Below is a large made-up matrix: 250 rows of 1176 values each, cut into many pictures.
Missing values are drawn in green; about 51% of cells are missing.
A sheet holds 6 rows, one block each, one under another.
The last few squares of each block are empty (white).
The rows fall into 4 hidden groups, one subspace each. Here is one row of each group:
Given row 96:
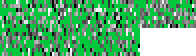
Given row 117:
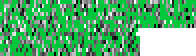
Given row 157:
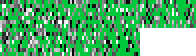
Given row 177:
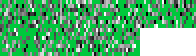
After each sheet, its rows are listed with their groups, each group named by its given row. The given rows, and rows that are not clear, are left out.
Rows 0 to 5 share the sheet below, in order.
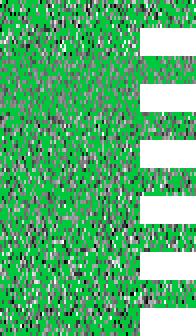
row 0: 157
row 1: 96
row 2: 96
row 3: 117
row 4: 117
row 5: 117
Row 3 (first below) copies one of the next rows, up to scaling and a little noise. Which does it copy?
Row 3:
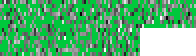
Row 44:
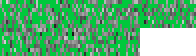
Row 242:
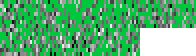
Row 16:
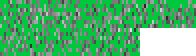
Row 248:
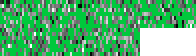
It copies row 16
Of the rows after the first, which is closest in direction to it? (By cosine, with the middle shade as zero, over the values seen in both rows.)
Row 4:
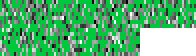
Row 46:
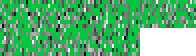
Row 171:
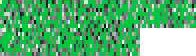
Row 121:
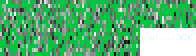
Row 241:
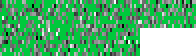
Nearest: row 171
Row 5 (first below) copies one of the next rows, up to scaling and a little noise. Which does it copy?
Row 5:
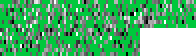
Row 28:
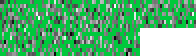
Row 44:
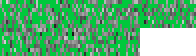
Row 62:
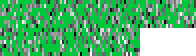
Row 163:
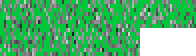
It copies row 28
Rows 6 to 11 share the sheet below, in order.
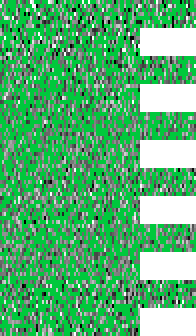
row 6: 96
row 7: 157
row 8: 157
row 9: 157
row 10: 96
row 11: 177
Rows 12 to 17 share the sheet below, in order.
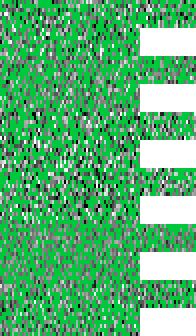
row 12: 177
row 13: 117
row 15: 96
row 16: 117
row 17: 177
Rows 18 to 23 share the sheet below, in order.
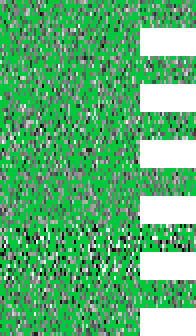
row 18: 177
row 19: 177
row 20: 177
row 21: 117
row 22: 177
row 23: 157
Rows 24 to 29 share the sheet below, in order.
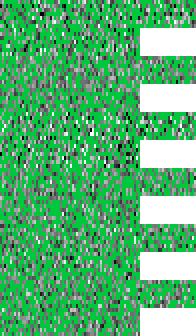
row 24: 177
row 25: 96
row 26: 157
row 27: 157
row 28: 117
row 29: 177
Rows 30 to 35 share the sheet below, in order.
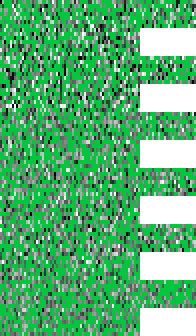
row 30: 117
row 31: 117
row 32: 157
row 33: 96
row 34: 177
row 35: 177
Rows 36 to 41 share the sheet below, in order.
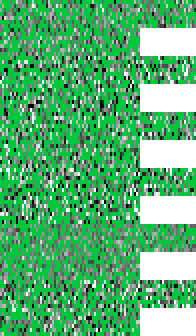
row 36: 96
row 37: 177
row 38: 96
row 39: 117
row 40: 177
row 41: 177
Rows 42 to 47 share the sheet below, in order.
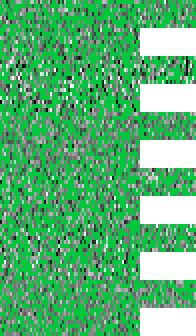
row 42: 117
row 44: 117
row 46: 96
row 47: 157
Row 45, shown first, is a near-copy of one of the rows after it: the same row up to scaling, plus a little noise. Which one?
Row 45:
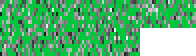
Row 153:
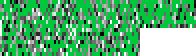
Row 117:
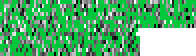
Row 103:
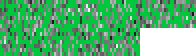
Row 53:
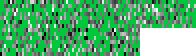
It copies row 53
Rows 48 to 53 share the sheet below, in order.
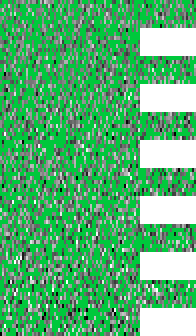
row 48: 157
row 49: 96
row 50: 177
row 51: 157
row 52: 177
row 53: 117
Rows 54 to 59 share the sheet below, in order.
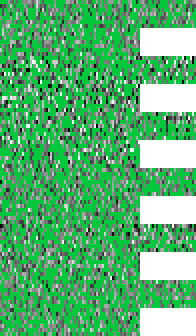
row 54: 117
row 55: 96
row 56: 96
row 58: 117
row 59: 96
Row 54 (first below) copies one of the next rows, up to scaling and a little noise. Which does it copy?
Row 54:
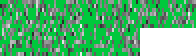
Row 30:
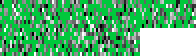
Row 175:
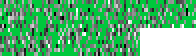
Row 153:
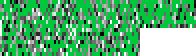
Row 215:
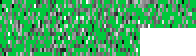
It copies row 30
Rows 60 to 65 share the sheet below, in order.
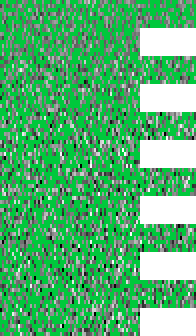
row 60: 177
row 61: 117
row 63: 177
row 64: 157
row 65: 157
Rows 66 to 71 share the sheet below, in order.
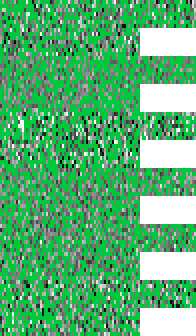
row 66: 96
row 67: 157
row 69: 177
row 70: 177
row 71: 96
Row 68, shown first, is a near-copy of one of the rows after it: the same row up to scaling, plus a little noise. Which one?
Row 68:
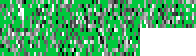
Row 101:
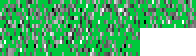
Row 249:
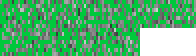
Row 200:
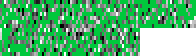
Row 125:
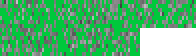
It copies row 249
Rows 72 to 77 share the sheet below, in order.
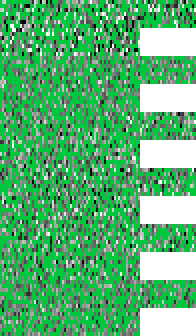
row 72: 177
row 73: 177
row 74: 157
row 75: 157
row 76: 117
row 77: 177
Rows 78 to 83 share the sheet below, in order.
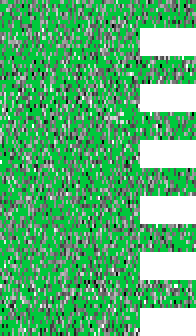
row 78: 177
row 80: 157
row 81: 117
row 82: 96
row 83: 177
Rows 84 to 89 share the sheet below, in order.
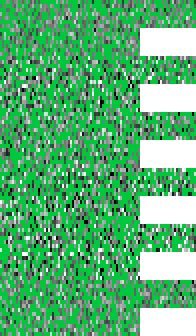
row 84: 117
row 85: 177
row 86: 157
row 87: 117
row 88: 177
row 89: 157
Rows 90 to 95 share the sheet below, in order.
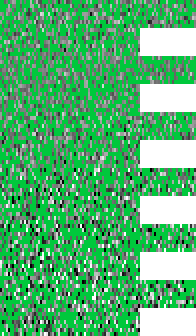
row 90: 177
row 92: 177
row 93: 157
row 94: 96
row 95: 96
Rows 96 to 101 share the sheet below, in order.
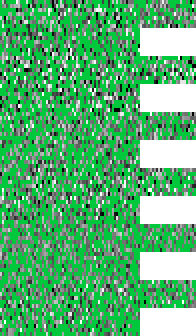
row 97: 157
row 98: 157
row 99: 177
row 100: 157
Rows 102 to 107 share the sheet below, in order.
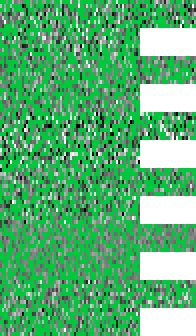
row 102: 177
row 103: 117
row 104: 96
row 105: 157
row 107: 177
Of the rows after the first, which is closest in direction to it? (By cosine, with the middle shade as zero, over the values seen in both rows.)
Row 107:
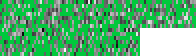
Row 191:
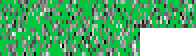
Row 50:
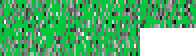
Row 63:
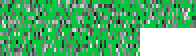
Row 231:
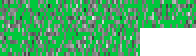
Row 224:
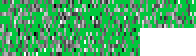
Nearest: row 63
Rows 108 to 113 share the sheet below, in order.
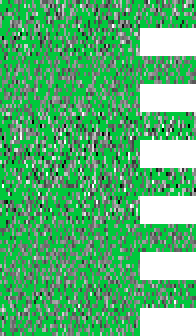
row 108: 177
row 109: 117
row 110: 96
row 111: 96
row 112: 157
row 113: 177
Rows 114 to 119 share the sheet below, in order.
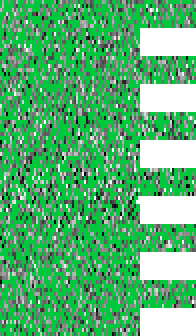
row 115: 96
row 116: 157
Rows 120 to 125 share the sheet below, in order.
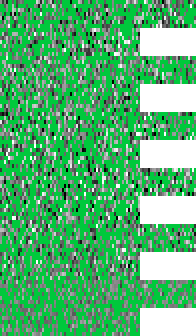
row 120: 157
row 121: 157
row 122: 117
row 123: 96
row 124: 96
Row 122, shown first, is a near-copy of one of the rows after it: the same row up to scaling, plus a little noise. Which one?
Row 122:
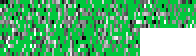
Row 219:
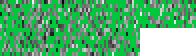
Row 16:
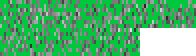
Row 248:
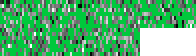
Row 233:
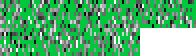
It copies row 248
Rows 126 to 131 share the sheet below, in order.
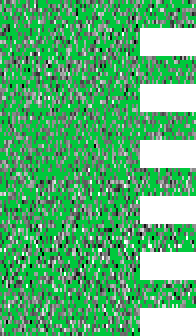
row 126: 117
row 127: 96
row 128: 157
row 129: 177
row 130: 177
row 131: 96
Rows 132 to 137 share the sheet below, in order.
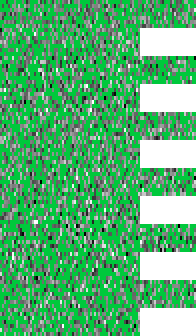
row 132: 157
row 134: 177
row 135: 157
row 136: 157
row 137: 157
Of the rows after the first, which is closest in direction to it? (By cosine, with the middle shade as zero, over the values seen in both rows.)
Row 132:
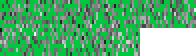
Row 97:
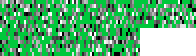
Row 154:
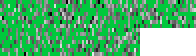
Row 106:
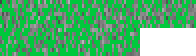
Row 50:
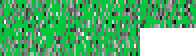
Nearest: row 154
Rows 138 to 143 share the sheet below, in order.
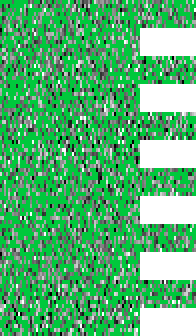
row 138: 157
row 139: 117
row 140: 117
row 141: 96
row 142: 157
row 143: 177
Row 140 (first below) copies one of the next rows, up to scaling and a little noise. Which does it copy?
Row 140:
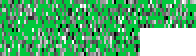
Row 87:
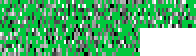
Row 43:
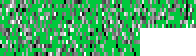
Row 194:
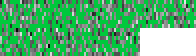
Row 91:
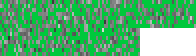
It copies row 87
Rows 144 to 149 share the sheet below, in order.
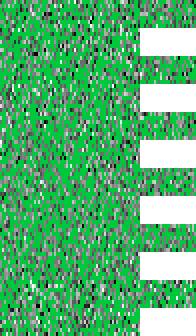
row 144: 157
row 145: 157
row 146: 157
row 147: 177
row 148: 96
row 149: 96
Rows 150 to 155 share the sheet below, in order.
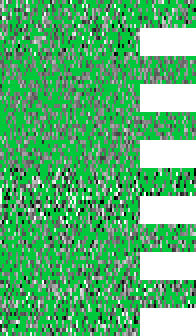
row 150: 157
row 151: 157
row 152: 177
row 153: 117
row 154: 157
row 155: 117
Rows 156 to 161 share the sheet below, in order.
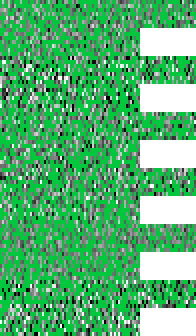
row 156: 96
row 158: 157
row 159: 96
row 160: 177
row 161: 157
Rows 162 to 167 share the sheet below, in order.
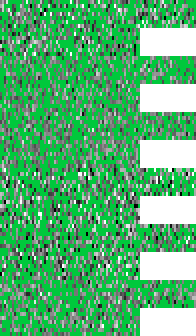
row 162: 157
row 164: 96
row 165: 117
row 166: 157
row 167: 177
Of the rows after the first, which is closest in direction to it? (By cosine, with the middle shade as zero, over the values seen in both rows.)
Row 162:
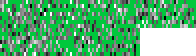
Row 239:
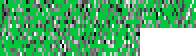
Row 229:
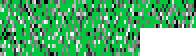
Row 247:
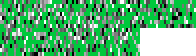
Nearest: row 229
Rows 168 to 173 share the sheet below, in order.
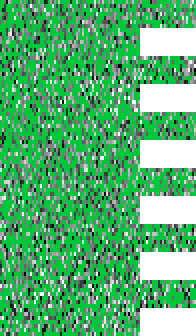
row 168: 157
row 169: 157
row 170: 177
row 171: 177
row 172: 177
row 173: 177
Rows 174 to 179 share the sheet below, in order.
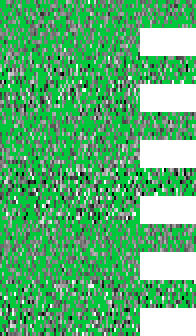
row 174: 177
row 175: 117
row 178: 157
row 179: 157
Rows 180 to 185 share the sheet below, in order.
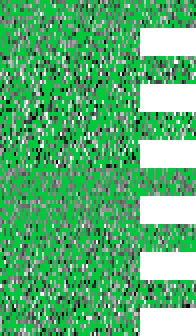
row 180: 157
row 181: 177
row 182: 96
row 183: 177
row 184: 96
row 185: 177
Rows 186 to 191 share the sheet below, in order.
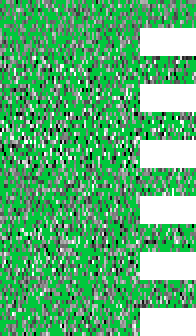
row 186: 96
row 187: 117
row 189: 96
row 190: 96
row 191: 157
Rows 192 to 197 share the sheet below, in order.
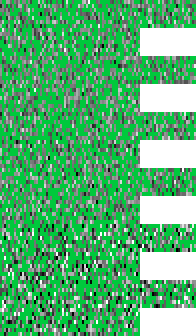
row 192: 177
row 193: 157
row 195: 96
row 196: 96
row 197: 177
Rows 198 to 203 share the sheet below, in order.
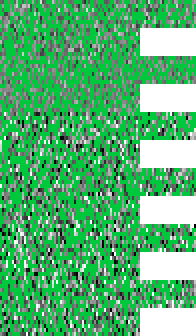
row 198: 177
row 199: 96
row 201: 117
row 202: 157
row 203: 96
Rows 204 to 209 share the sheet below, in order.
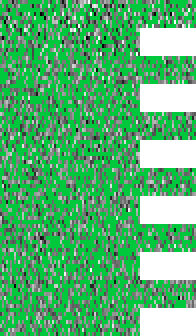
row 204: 177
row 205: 96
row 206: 177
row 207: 96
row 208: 177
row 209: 96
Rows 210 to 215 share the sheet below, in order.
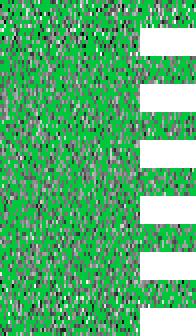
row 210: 177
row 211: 177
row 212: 117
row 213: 96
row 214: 157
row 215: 117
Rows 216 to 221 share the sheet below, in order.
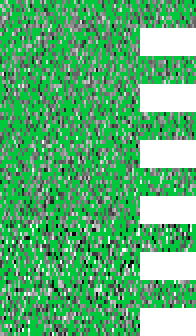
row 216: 157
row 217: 96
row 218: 177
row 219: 117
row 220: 96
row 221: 96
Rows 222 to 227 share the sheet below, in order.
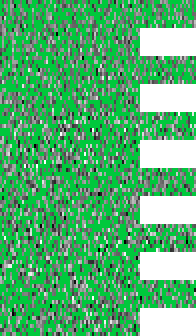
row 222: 96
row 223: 96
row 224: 157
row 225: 177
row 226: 177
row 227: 157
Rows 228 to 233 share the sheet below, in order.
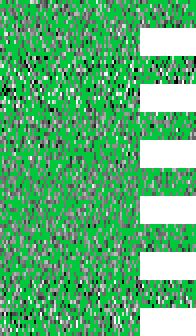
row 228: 96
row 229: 117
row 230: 96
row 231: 96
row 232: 177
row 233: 117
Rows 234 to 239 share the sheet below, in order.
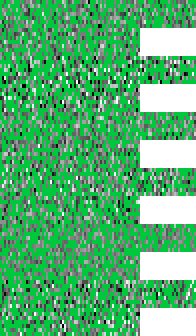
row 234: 177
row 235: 177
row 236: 96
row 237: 157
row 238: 96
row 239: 157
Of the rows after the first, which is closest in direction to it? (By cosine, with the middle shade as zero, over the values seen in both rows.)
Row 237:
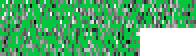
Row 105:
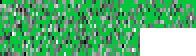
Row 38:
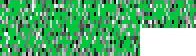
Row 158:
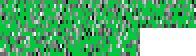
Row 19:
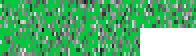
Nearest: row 105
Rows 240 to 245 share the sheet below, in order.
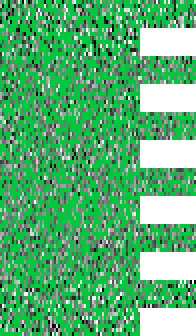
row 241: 96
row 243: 157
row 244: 177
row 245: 96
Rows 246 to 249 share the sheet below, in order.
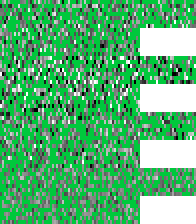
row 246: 177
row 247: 157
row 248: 117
